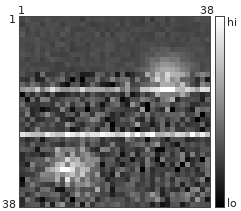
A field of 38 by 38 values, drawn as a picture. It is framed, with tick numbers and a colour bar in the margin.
Odd lines: rows 15 and 24. Histogram: skewed, a long tail of high values. Bumps: two. Seam: horizontal, 30% of the way down, the top part calmer.
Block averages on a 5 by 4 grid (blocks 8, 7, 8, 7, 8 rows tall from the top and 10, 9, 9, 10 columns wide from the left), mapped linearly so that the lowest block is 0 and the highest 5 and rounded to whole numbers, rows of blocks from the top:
0 0 0 0 | 1 1 3 5 | 0 0 0 1 | 3 4 2 1 | 2 2 1 0
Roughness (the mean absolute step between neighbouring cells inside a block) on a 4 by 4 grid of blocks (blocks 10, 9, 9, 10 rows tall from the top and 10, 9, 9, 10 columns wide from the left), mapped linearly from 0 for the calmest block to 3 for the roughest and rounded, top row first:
0000
2232
3333
2212
